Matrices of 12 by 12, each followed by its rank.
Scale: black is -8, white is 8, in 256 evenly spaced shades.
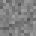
full rank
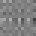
two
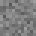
full rank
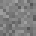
full rank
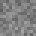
full rank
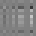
one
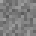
full rank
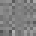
two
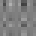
one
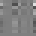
one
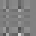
one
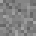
full rank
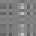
one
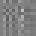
two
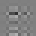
one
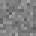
full rank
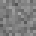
full rank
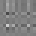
one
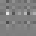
one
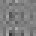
two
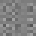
two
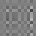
one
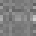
two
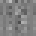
two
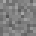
full rank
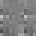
two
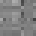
two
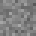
full rank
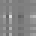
one
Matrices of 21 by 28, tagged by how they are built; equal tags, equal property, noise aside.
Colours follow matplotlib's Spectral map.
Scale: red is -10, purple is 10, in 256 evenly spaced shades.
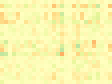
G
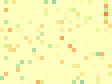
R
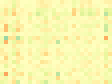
G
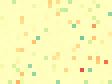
R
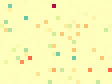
R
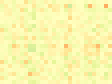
G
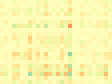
G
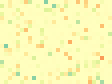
R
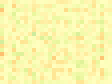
G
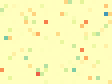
R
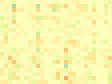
G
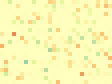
R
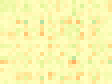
G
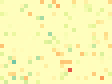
R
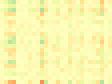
G
